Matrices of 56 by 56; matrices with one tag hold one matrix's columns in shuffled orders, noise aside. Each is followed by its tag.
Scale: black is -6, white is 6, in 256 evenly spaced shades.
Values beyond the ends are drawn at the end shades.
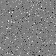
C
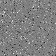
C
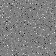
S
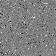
S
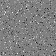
C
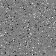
S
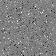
C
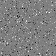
C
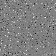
S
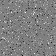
C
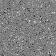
C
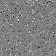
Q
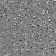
Q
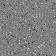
S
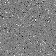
Q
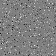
S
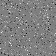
S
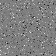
S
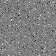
Q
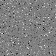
S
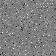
S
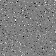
Q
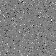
Q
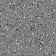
S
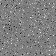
S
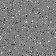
C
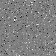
Q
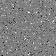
C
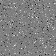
S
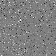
Q
